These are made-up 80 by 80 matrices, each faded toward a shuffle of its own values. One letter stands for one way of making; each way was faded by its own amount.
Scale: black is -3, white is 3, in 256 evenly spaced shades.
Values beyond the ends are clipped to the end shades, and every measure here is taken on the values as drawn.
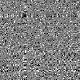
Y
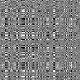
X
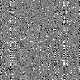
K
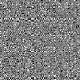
Y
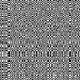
X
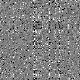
K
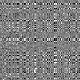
X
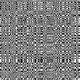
X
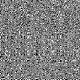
Y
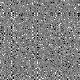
K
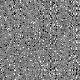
K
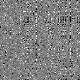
K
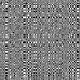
X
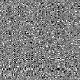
Y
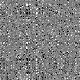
K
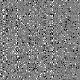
K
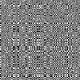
X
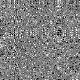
Y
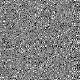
K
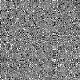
Y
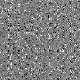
K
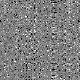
K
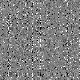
K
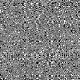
Y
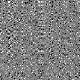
K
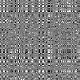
X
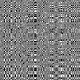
X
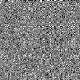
Y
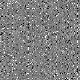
K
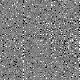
K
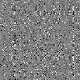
K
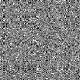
Y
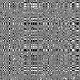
X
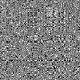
Y
